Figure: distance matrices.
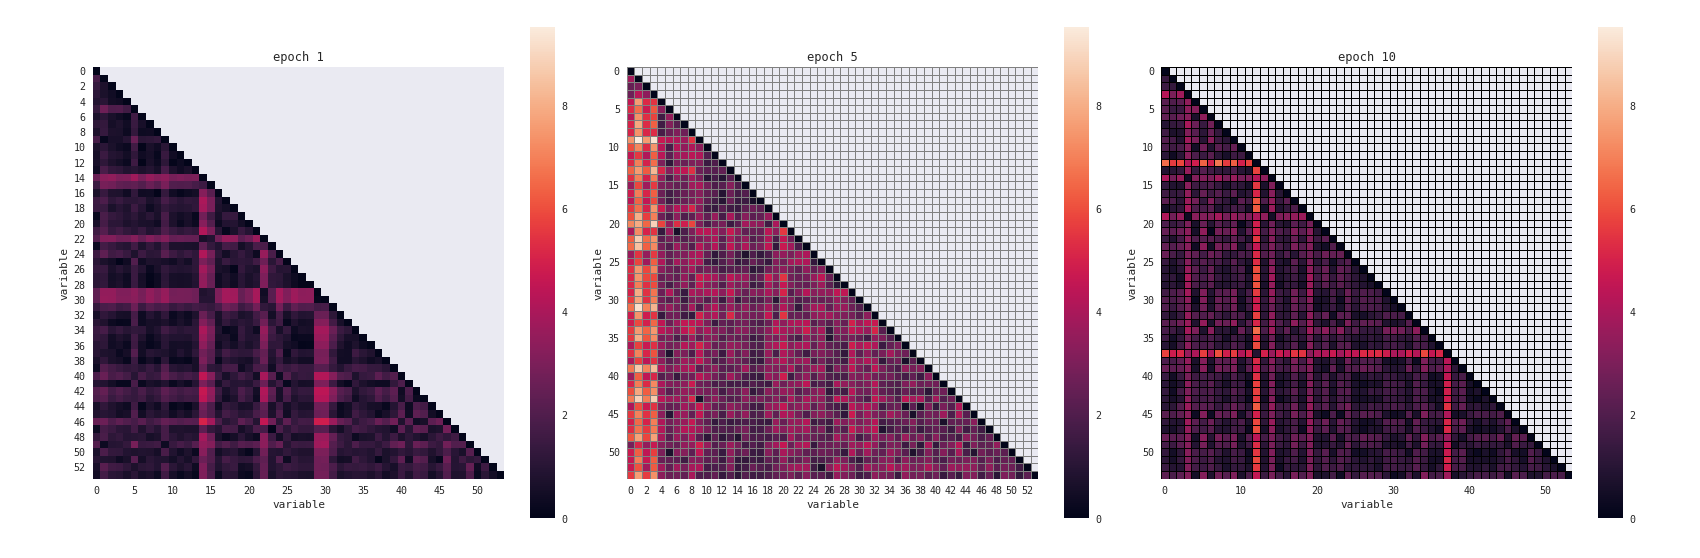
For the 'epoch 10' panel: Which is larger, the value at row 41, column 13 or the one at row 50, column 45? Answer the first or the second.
the second
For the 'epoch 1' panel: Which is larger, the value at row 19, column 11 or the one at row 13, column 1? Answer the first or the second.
the second
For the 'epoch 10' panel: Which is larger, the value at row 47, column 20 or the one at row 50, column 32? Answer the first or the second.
the first
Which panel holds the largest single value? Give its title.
epoch 5
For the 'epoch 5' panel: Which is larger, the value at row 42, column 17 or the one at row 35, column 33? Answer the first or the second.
the second
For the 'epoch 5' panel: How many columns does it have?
54
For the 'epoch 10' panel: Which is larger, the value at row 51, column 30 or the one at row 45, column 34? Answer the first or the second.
the second
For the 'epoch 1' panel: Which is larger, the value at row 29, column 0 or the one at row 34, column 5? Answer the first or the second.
the first
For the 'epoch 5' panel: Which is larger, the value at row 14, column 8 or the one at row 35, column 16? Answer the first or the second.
the first
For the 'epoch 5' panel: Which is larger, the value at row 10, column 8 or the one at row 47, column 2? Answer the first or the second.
the second
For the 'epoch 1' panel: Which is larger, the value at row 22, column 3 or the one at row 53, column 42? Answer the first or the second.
the first
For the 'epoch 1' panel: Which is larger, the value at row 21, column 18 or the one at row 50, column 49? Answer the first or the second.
the second
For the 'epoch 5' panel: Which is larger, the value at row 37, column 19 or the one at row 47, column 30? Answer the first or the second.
the second
